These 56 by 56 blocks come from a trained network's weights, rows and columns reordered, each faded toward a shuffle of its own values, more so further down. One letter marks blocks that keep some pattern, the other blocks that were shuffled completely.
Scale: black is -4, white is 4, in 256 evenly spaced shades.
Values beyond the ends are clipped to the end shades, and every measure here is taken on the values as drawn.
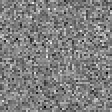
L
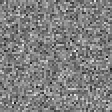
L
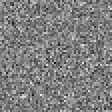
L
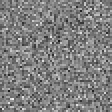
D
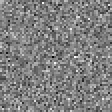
L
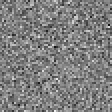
L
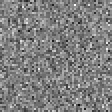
D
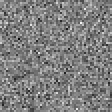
L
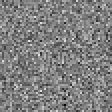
D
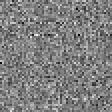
D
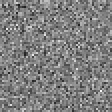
L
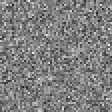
L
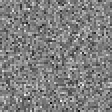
L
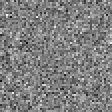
L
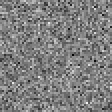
D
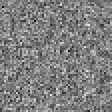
D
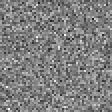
L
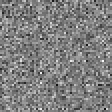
D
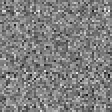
D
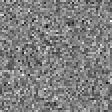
D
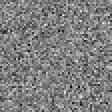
L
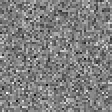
L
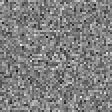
L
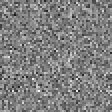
D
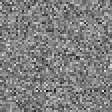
D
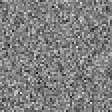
L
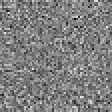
D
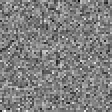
L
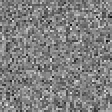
D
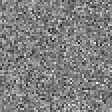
L
